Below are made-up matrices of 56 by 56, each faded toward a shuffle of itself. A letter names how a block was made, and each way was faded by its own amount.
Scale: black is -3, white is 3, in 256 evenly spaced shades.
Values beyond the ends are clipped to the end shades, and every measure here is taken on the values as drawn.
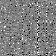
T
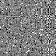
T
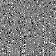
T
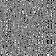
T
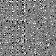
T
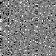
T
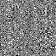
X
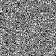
X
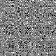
T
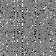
T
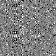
T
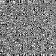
X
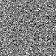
X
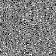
X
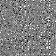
T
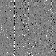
T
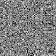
X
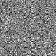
X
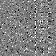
T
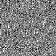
X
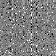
T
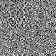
X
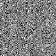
X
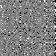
T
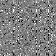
T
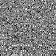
X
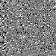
T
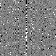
T
